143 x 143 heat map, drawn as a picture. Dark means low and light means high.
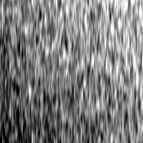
The field climbs toward the top right. The histogram is bell-shaped. The grain runs up and down. On average the colour sits 50% of the way up the scale. The ninth with the highest average is the top right. The ninth with the lowest average is the bottom left.
